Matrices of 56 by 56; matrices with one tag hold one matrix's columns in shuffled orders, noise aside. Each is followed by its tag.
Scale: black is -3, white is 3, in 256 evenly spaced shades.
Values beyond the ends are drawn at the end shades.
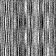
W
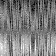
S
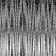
S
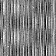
W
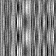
W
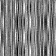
W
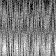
S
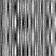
W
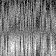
S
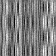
W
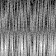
S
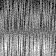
S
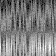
S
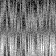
S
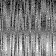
S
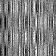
W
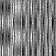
W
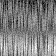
S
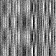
W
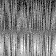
S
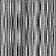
W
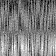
S
